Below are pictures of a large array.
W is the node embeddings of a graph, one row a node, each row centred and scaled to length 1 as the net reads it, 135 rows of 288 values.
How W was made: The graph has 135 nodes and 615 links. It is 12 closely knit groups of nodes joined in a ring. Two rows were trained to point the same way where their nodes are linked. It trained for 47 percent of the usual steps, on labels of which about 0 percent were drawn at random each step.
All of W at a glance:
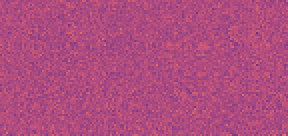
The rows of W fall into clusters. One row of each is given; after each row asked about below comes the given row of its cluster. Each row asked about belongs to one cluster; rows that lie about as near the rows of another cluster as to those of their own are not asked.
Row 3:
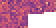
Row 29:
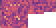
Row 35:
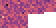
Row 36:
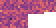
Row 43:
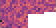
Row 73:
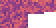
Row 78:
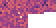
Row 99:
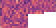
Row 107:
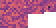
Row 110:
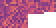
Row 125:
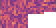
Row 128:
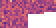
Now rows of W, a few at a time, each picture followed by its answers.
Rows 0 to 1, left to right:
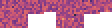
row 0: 128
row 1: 125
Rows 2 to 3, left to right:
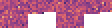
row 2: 35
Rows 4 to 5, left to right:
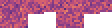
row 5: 78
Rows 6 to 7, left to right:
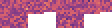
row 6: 78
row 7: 36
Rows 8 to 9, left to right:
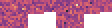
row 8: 29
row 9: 125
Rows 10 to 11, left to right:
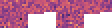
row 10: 73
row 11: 43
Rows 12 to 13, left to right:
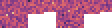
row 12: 125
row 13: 43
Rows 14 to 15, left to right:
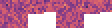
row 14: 35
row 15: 73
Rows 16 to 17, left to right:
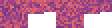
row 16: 73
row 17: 107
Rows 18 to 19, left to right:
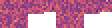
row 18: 36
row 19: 35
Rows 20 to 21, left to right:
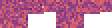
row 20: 128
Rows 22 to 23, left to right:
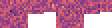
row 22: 78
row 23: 99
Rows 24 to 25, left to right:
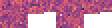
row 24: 36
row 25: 43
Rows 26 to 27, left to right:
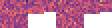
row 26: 36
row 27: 125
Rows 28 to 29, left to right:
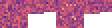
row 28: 3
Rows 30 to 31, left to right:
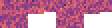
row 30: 36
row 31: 78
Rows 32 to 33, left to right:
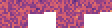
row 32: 3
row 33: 3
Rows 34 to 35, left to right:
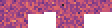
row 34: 43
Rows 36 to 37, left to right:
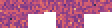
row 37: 125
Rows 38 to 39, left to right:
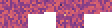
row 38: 35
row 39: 36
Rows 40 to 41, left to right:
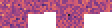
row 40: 78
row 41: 110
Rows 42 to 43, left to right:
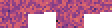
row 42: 73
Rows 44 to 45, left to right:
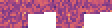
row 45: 73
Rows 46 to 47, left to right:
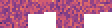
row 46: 73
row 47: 125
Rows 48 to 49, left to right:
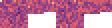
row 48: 110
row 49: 73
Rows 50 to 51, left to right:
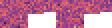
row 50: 78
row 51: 43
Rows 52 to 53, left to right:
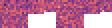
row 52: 36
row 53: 107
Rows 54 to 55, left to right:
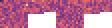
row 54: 73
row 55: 110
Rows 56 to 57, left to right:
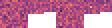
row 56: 99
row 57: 107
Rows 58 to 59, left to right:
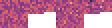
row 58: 35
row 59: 110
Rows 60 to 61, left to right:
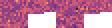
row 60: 73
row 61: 78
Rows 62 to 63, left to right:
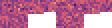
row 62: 125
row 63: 29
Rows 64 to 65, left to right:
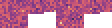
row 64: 3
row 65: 110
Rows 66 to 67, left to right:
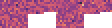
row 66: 125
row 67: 73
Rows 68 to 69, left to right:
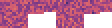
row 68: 29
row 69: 125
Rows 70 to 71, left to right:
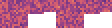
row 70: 3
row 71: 35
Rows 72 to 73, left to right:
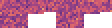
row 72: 36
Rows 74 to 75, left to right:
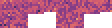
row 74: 36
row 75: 73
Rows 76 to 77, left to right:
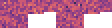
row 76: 125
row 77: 43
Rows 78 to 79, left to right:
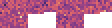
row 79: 36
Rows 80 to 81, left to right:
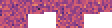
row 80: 99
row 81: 110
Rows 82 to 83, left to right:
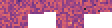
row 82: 3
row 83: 125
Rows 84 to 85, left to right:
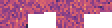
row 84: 73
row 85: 125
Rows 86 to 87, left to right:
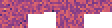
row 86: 99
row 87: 35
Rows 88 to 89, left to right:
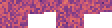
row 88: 3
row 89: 43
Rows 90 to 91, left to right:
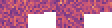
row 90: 78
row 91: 125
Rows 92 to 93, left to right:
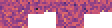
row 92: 29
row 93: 29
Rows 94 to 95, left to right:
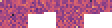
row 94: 110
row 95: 110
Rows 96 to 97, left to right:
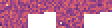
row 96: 35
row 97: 78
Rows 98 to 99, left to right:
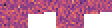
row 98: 36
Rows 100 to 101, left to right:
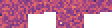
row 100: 99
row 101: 78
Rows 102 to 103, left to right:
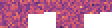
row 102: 29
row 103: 107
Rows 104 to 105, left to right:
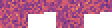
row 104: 128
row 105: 43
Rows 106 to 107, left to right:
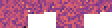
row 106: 128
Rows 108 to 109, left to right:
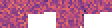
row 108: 78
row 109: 128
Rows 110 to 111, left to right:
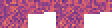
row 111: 110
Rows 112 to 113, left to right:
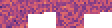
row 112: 99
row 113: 29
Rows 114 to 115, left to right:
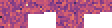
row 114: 73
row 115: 35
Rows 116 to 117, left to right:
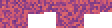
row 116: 128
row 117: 29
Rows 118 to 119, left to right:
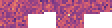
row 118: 107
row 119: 110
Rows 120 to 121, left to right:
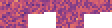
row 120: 107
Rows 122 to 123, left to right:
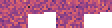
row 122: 78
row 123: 36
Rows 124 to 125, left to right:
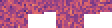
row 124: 43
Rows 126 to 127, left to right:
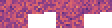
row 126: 43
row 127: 107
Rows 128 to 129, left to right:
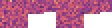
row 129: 107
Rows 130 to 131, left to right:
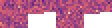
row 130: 36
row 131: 110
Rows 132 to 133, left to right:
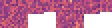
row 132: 110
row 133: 99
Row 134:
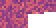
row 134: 43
